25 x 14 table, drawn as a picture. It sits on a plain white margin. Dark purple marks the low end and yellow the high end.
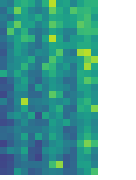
Ninth with the lowest average: bottom left. Odd rows or columns: none. Slope: up to the top right. Stripes: upright, repeating 3 times.
